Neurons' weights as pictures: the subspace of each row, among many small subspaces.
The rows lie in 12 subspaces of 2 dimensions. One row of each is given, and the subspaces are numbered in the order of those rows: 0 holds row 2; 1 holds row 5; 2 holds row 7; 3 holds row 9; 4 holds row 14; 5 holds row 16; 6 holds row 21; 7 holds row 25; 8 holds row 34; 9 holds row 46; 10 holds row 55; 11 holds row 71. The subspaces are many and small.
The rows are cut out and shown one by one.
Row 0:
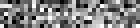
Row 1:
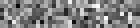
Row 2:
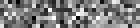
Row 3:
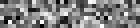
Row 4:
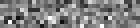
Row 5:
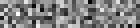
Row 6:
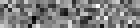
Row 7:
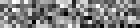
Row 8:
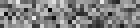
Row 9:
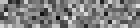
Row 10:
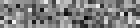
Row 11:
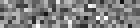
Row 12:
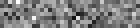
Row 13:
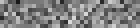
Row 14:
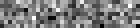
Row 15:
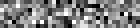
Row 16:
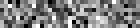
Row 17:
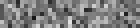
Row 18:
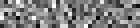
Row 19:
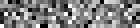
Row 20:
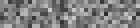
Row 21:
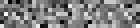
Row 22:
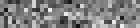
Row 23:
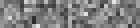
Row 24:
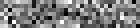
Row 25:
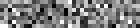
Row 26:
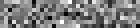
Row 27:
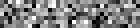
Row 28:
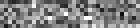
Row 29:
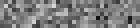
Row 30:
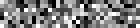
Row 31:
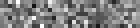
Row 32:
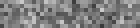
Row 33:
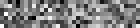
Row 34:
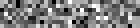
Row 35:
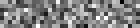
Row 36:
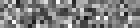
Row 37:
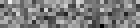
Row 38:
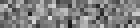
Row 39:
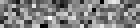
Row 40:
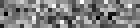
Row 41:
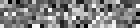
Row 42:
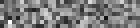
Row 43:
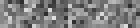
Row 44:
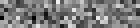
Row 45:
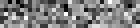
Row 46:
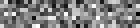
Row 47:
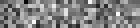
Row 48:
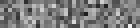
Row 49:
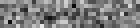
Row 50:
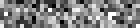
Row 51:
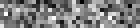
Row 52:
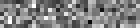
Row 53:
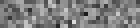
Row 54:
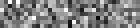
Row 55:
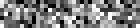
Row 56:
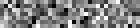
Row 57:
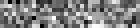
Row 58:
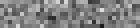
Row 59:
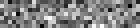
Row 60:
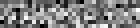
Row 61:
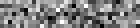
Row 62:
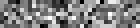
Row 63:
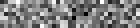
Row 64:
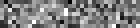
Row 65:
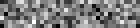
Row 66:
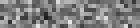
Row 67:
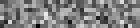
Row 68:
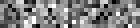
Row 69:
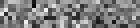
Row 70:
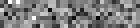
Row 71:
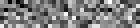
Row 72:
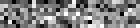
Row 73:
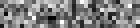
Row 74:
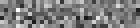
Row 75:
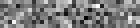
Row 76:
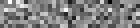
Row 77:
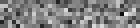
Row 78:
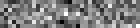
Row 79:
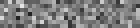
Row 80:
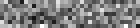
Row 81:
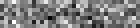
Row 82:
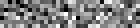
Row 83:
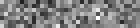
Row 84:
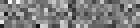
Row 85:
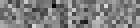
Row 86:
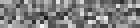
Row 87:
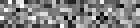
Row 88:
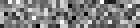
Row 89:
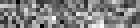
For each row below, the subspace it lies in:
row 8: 0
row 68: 1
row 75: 8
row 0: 8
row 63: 3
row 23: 1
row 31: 5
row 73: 10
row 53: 1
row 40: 10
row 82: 11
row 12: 0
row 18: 6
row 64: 7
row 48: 1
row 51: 10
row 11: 9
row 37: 9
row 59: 9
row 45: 11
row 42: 4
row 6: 2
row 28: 2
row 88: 6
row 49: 4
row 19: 6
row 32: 10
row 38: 2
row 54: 5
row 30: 4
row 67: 9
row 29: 2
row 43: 1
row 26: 7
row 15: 8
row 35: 9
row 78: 7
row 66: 9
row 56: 2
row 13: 3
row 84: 6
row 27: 2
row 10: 8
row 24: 7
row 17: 5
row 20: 3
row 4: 4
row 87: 11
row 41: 9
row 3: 4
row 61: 4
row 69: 7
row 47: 1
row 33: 8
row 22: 7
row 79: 11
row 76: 11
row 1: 8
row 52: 1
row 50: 10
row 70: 0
